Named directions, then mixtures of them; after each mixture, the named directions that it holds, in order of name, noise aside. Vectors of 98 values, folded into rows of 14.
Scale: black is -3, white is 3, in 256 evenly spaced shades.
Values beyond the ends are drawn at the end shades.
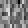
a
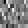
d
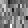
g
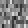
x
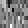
d, g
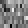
a, g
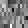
g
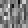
a, d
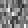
a, x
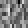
a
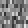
x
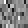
d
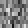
a, x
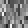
d, g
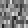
x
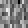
a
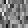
d, g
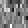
a, g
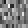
a, d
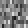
x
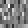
a, d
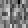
a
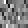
d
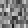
a, x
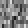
x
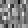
a, d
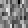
a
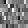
d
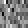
a, d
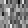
a, d
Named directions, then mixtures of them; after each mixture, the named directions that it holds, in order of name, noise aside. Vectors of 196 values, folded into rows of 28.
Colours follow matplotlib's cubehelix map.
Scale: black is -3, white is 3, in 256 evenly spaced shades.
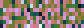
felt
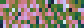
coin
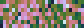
coin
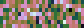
coin, felt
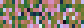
coin, felt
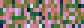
felt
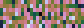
felt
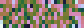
coin, felt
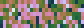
coin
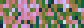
coin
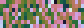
coin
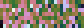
coin, felt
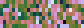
coin, felt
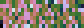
coin, felt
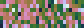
coin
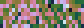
coin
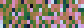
coin, felt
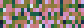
felt
